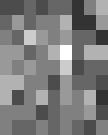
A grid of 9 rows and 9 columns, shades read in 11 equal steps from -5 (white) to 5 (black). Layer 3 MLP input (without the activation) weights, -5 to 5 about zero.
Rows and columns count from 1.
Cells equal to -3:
2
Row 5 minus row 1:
-3 -2 -2 -2 -1 -4 -1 1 3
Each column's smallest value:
-2 -2 -3 -2 -2 -5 0 -2 -2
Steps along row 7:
up down down up down up down up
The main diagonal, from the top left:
2 -1 -3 0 0 -1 0 -1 0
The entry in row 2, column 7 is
3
